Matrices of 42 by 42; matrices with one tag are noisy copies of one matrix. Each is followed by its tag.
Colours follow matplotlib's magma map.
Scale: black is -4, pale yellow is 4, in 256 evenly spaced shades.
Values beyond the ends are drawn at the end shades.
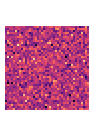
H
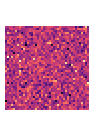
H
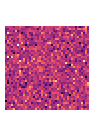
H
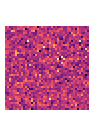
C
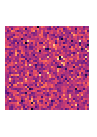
C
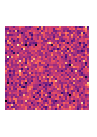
H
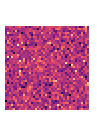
H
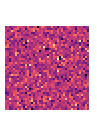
C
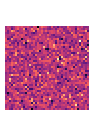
C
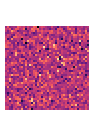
C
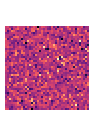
C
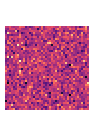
H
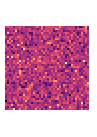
H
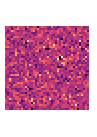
C
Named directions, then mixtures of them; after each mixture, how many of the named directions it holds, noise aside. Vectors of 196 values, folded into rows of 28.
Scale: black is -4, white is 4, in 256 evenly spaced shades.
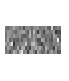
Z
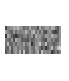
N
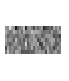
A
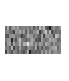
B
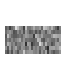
two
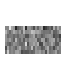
one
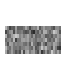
two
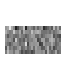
one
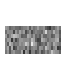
three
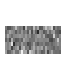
three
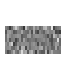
two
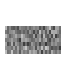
two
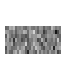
three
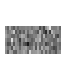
one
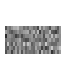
two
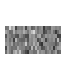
three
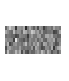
two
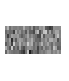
three
